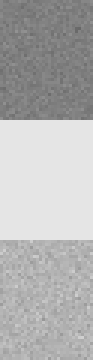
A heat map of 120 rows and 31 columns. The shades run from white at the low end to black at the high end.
The table splits into 3 rows of 1 panel. Panel 1,1: middling, fine-grained, faint in contrast. Panel 2,1: very low, flat. Panel 3,1: low, fine-grained, faint in contrast.
